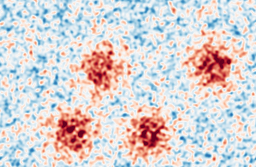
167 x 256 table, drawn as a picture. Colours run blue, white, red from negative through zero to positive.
The ninth with the highest average is the bottom middle. Overall the values sit about 50% of the way up the scale. No row or column stands out. Four bumps rise from the field.
